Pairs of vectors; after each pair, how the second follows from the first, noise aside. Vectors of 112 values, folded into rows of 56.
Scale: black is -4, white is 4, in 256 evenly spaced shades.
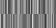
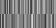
sign-scrambled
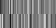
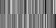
reversed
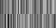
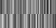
reversed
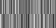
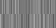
shrunk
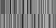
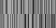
reversed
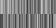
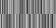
sign-scrambled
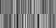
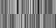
reversed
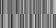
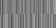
shrunk
